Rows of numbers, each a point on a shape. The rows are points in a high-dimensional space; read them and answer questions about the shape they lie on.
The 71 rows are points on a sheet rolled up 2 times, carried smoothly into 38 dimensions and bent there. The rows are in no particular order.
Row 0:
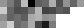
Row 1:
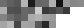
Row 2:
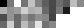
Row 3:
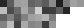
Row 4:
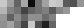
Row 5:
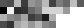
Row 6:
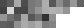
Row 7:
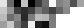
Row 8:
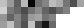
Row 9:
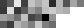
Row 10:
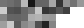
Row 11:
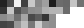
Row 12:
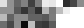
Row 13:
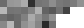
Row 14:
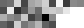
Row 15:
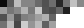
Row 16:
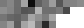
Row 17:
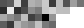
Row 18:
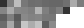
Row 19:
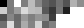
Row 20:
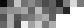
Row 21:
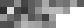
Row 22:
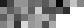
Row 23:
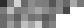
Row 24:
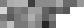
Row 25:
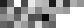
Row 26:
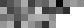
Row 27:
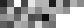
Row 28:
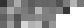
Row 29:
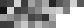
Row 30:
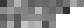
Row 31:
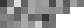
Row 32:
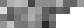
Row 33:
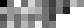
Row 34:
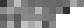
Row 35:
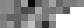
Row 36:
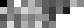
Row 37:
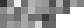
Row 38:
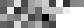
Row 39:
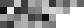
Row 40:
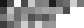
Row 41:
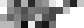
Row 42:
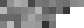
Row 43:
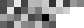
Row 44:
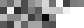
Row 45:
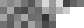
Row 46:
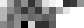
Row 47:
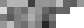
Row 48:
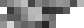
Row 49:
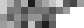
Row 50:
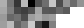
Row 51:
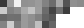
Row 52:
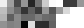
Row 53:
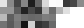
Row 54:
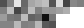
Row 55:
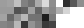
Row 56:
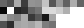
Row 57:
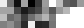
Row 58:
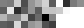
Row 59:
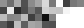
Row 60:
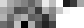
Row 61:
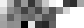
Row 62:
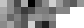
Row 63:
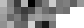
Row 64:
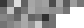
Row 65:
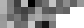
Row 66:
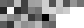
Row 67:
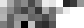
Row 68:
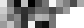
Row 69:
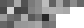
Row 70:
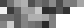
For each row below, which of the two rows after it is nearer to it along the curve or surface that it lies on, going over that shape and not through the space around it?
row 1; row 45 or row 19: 19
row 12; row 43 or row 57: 57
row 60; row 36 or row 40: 40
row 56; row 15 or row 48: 15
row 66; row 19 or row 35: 19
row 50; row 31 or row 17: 31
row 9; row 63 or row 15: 15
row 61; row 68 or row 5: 68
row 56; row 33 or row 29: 29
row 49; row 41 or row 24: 24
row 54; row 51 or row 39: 51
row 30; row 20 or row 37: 37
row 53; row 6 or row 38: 38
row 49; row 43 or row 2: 2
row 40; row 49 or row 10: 10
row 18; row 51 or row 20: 51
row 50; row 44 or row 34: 34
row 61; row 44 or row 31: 44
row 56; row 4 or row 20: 20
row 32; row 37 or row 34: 34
